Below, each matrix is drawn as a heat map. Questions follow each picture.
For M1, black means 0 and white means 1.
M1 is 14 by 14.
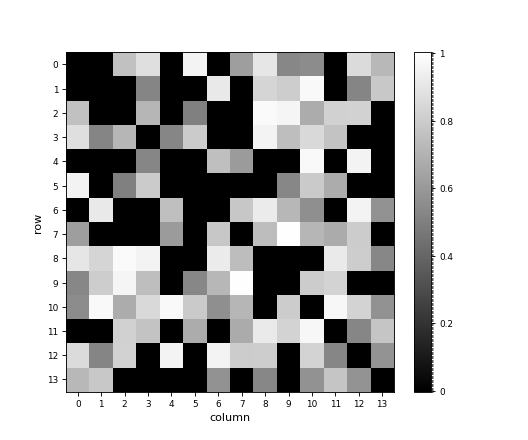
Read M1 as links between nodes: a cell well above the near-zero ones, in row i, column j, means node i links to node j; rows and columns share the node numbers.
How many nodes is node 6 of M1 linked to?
8
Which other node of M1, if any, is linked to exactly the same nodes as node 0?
node 11
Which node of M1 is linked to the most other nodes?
node 10
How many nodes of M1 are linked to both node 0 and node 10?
7
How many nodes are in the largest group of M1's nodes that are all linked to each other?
6
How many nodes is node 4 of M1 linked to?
5
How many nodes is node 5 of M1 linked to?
6
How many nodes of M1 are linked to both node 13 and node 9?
5
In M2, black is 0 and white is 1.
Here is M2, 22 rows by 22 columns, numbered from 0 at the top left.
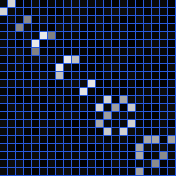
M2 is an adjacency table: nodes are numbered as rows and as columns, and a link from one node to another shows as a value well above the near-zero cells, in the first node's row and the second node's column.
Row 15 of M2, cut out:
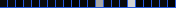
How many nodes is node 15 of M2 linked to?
2
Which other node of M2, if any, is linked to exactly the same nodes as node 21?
node 18
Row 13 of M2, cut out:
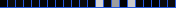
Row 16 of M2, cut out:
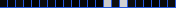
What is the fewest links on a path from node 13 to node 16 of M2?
1
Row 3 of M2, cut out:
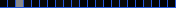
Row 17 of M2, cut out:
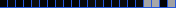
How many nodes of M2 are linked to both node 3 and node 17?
0
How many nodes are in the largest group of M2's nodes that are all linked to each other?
2
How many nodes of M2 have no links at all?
0
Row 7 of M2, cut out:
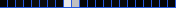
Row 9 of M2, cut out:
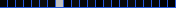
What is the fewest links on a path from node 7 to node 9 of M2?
1
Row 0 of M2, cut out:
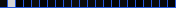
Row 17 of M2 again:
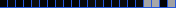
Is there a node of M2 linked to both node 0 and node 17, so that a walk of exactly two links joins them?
no
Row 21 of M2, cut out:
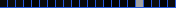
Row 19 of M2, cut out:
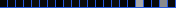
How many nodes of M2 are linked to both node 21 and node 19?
1
